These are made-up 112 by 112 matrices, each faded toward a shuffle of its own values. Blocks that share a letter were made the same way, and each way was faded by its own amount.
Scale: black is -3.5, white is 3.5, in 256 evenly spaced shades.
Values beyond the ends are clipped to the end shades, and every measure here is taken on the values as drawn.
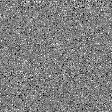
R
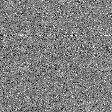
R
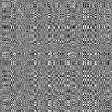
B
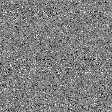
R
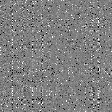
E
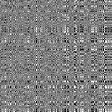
B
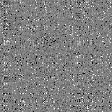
E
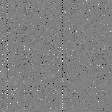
E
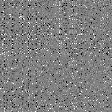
E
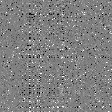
E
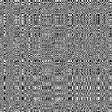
B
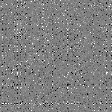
E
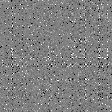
E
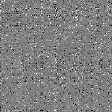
E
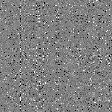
E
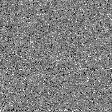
R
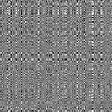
B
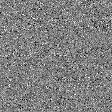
R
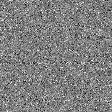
R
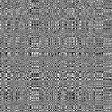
B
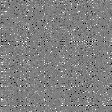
E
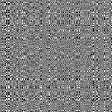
B
